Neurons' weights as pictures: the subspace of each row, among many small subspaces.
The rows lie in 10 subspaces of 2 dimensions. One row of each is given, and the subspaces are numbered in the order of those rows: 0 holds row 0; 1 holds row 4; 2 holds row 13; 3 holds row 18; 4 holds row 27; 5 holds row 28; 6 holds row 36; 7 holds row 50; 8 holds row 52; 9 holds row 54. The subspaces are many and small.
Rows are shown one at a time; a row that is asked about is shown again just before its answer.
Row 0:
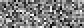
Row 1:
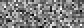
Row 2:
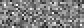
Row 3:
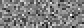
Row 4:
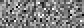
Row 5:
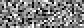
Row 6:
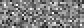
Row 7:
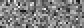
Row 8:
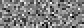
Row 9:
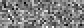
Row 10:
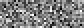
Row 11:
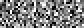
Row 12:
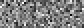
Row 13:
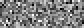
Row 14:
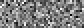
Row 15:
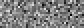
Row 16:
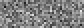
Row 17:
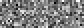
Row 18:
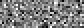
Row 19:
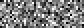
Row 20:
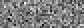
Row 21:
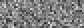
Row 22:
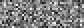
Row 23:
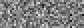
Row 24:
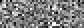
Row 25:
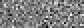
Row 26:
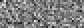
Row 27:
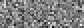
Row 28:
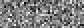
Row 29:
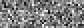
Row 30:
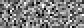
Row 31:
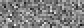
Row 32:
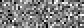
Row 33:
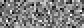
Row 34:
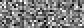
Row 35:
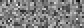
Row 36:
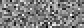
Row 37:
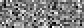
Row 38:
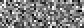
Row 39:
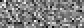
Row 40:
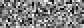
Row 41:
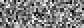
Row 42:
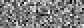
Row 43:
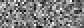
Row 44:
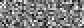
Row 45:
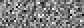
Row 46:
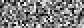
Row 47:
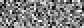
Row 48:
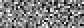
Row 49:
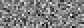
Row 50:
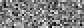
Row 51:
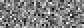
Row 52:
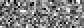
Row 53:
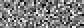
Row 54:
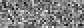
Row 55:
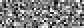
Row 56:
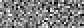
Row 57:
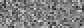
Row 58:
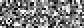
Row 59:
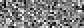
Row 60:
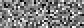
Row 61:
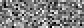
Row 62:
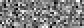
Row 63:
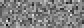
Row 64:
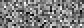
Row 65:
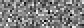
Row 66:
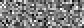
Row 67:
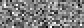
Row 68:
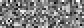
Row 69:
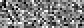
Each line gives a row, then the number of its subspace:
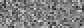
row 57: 4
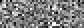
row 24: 6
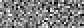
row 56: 3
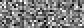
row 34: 2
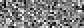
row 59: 4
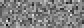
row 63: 2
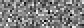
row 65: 4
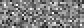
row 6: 1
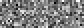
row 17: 8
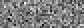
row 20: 5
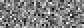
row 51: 6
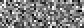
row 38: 4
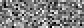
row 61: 7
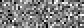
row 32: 8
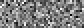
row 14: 5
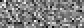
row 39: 9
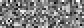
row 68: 8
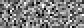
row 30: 1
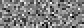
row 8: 6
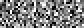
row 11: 7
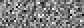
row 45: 1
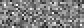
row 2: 1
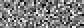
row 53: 7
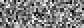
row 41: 9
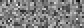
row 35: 8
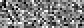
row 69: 9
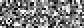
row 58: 8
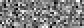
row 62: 3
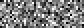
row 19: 6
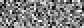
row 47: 4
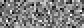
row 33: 4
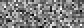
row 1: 0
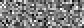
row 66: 2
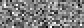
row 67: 7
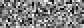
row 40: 2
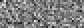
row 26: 9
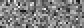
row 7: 8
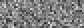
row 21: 5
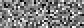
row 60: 7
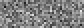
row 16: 0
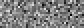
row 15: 3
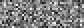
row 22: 1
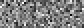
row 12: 5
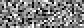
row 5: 2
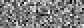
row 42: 5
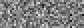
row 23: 1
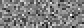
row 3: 6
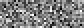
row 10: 0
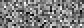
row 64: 0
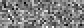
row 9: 9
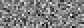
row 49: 6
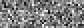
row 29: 9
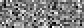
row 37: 7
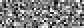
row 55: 3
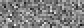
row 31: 5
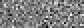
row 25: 3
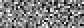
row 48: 3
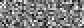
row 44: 2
